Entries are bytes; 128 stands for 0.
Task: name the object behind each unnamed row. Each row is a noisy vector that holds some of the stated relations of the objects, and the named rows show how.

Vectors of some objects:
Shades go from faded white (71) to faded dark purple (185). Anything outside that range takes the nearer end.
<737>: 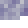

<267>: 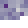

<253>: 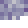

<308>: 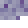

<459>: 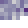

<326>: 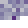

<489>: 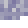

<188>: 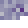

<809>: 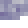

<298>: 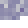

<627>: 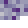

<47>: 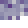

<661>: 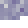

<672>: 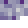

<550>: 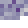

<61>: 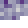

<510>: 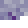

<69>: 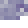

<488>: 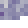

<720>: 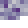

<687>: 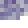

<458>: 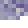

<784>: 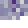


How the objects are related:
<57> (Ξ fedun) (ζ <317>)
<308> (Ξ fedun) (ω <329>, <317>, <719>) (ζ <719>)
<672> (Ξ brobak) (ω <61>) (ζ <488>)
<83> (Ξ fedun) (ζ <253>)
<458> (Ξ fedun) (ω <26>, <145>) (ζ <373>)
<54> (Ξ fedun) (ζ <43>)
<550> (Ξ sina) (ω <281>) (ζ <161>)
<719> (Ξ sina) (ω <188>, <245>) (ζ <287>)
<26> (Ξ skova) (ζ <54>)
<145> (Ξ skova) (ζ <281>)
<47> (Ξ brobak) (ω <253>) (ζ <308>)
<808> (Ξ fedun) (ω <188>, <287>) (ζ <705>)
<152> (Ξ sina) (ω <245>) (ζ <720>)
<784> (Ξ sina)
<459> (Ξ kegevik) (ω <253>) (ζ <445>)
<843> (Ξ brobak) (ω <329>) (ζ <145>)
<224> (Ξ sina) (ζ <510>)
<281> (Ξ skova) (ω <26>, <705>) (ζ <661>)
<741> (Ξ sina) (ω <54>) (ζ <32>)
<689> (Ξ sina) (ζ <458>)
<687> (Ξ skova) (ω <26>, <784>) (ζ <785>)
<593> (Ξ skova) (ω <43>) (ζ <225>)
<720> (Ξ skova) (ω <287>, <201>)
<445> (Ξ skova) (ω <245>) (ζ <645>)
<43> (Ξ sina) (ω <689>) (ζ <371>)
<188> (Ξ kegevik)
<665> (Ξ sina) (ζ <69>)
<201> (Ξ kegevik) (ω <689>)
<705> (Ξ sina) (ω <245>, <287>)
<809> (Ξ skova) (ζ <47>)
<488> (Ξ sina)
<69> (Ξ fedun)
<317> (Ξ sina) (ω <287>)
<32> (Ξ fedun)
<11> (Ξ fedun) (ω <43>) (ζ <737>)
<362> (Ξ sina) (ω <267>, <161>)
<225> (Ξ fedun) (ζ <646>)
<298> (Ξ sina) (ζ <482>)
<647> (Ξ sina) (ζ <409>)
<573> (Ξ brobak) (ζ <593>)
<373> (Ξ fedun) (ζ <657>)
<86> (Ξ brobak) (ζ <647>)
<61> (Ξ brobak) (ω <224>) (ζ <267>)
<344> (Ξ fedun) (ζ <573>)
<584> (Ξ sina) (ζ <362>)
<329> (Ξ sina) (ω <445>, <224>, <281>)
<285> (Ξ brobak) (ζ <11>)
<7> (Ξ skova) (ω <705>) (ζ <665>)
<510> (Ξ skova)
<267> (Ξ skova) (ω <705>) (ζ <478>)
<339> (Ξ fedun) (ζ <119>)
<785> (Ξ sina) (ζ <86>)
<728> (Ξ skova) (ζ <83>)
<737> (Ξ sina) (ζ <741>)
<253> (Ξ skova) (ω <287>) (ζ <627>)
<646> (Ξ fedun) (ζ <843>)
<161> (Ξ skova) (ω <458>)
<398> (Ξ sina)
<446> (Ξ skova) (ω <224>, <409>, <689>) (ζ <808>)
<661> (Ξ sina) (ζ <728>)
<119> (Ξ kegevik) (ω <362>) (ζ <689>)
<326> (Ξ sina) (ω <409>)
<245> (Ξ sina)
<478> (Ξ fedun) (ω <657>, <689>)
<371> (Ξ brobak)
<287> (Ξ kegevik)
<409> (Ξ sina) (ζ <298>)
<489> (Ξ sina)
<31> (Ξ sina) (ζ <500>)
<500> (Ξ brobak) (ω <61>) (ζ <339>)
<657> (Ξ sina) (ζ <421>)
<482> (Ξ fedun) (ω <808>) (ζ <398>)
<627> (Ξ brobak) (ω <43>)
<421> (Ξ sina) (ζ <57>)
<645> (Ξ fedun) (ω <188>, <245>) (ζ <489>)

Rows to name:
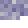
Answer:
<201>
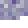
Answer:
<741>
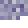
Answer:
<287>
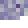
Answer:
<145>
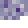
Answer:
<593>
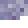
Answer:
<281>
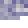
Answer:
<362>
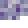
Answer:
<446>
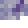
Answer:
<808>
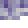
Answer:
<119>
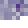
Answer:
<54>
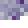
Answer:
<478>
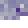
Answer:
<43>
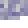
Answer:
<584>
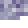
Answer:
<224>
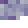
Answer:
<371>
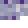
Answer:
<500>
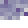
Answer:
<152>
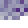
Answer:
<11>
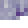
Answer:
<689>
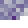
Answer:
<161>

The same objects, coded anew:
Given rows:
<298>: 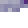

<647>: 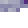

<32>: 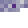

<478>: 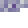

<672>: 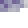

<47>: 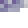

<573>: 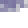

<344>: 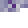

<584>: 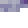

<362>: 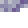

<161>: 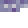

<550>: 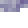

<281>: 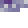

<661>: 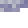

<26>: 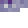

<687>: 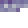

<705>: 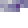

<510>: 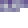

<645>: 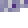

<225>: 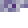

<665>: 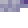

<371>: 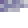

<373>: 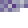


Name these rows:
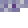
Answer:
<482>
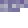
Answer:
<720>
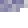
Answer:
<459>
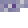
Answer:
<308>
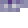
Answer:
<446>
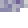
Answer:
<201>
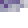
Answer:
<61>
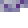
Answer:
<317>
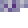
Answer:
<808>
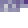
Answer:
<445>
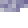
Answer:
<329>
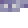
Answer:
<728>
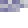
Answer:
<627>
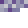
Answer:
<253>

